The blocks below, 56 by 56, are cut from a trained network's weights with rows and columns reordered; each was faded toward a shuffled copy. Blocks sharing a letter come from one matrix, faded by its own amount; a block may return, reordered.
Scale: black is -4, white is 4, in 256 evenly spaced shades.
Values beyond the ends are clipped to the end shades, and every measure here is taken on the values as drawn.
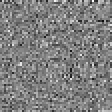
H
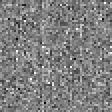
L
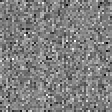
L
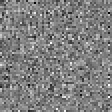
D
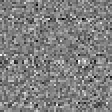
H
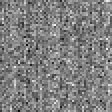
L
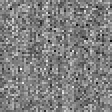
L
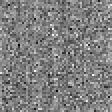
L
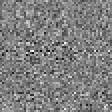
H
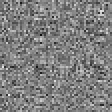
H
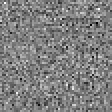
D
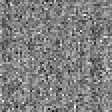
L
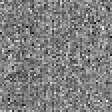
L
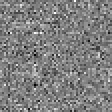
D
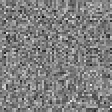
H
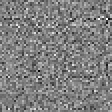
H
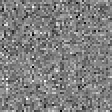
D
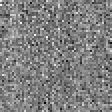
L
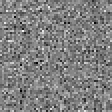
D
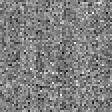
L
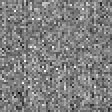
L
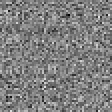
H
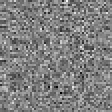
H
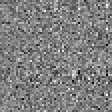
D
